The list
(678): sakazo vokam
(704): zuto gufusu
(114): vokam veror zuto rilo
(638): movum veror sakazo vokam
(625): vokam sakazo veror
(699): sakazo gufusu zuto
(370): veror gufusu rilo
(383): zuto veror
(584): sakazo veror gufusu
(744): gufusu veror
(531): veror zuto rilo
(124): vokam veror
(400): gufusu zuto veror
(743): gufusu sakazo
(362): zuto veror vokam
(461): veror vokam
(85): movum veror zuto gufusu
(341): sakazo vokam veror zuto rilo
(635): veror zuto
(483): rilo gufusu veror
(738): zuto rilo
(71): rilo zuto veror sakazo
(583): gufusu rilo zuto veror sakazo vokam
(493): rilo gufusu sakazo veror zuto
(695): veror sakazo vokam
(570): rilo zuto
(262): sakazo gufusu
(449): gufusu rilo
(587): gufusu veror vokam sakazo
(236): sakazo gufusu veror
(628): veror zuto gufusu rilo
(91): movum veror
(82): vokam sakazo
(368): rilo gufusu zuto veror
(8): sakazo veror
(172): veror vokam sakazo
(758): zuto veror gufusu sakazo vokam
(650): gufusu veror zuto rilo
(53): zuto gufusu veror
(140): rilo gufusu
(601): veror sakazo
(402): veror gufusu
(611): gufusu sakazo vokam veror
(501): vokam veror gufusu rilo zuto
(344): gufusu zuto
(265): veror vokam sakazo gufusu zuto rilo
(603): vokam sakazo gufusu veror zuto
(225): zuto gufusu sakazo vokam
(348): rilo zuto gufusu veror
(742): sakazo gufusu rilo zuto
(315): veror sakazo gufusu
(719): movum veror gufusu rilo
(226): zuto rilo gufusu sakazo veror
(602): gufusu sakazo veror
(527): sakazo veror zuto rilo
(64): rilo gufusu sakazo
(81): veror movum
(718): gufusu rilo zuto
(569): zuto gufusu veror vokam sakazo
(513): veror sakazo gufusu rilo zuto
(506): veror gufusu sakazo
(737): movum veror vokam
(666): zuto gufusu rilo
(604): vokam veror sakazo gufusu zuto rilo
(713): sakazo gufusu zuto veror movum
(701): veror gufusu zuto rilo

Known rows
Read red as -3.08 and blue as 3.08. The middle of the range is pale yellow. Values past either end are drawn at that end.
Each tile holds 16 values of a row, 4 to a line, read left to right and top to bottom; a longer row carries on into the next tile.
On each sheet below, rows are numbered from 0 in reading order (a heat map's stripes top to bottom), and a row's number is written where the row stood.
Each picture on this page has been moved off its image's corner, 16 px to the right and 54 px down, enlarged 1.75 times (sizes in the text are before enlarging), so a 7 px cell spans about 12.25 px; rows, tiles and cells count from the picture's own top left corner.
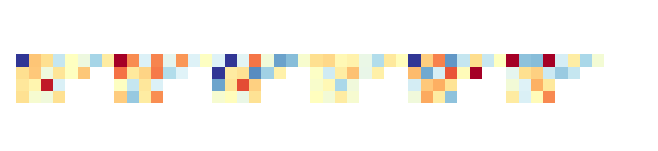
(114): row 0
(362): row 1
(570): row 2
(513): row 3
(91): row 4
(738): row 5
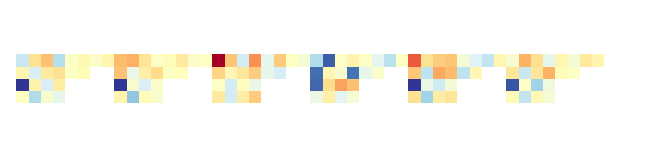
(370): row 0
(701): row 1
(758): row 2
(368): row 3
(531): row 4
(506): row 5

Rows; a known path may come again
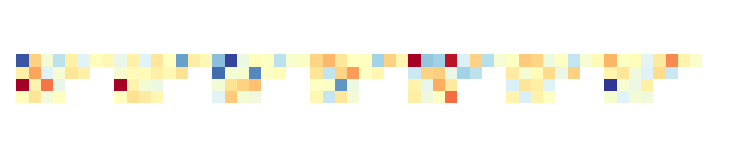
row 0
(603)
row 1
(341)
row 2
(493)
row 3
(315)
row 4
(738)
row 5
(265)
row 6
(650)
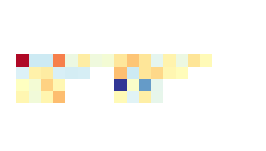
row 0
(226)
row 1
(506)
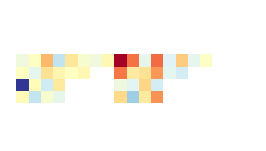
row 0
(370)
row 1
(362)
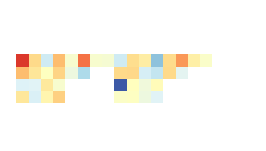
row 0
(569)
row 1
(587)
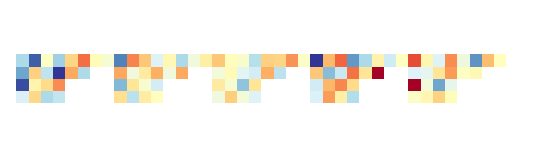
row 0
(449)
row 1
(172)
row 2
(602)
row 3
(91)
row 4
(527)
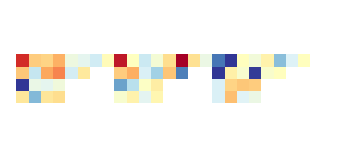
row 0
(531)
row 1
(344)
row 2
(64)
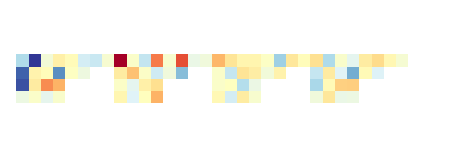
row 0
(368)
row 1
(666)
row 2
(513)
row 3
(583)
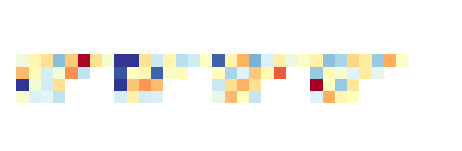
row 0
(744)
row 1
(483)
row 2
(719)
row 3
(742)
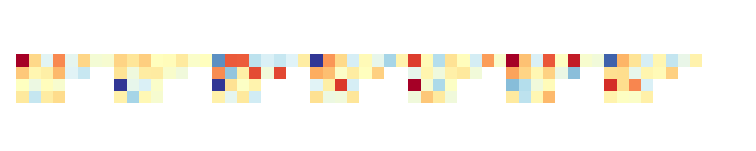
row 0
(758)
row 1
(701)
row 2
(81)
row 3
(114)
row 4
(713)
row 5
(53)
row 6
(604)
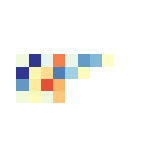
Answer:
(570)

